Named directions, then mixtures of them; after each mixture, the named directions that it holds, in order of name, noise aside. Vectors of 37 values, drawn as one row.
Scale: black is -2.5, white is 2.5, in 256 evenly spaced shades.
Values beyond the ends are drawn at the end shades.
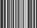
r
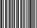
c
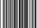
c, r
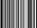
c, r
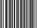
c, r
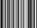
c, r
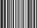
r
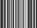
r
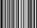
c, r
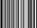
c, r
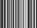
r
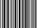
c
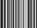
r
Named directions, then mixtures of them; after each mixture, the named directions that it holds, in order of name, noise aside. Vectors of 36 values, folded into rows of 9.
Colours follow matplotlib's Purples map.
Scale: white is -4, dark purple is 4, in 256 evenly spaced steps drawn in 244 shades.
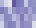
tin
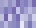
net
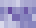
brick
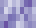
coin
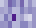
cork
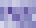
brick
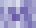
brick, coin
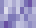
coin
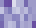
tin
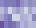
brick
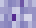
cork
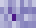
brick, cork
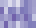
brick, coin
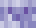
brick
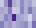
cork, tin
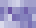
brick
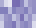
tin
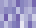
net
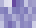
tin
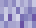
net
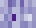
cork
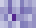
brick, cork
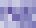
brick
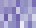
net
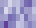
coin
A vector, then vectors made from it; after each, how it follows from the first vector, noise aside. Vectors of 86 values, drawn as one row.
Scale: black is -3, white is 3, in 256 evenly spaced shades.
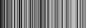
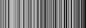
reversed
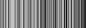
reversed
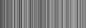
shrunk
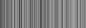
shrunk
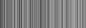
shrunk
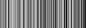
reversed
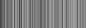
shrunk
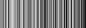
reversed
